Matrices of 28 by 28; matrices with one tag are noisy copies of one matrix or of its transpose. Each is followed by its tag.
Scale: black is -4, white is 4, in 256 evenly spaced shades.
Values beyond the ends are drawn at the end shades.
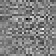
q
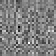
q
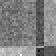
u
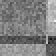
u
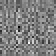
q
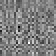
q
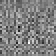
q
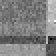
u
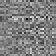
q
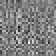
q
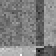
u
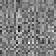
q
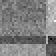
u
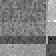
u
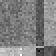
u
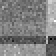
u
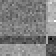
u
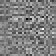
q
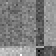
u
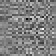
q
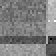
u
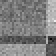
u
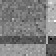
u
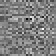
q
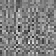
q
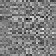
q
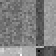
u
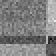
u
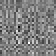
q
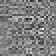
q
